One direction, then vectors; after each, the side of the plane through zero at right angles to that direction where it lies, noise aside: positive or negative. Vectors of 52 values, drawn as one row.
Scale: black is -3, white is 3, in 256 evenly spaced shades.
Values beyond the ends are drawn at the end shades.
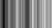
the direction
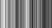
negative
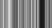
negative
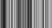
positive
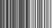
positive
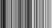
positive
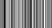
positive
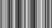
negative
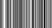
negative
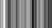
negative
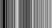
positive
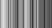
negative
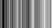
positive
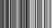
positive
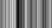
negative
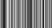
positive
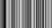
positive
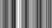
positive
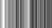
negative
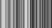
negative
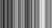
positive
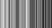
negative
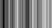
positive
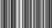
positive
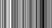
negative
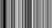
positive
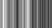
negative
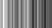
negative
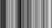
positive
